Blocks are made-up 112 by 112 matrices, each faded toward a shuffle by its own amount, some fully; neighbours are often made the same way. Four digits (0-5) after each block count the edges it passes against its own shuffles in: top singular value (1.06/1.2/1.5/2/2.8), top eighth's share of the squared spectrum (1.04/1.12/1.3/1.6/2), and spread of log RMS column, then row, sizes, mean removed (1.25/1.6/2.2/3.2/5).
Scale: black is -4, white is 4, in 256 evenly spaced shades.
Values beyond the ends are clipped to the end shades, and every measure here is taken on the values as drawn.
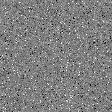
2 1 0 0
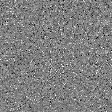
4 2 1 1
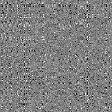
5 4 3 2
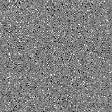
4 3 2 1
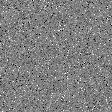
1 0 0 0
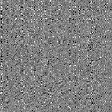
4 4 3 2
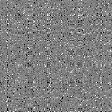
5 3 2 2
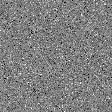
0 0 1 0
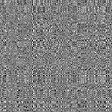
5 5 3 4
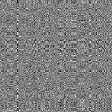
5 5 3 3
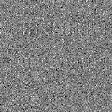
4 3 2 2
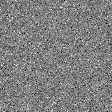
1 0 0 0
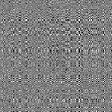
5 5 4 4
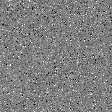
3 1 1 0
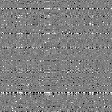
5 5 2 3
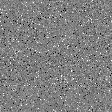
2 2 0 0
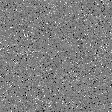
1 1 0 0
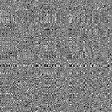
5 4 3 3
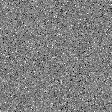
2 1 0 0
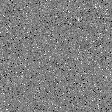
2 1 0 0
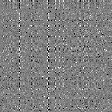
5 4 3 3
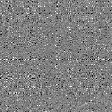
4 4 2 3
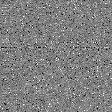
3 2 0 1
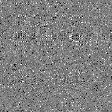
4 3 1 2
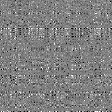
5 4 2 3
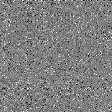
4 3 1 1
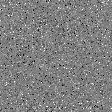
2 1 0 0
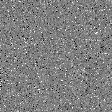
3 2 0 0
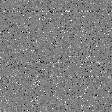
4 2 1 1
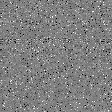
3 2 0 0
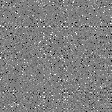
4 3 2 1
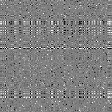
5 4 3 3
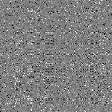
4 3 1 2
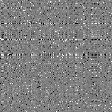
5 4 2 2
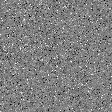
0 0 0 0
